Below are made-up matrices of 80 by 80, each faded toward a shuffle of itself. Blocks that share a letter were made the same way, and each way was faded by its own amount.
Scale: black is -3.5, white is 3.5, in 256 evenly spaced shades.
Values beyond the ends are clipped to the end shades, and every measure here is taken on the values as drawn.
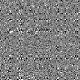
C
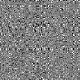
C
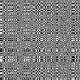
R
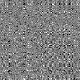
C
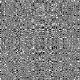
C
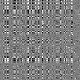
R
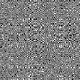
C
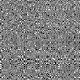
C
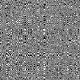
C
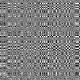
R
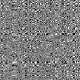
C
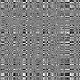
R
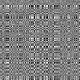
R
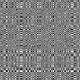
R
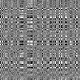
R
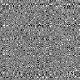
C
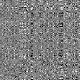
C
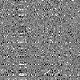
C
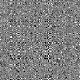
C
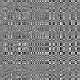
R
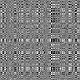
R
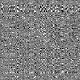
C
